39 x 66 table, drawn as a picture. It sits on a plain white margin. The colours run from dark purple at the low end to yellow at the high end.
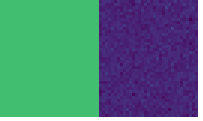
It is made of 1 by 2 panels. Panel 1,1: high, flat. Panel 1,2: very low, fine-grained, faint in contrast.
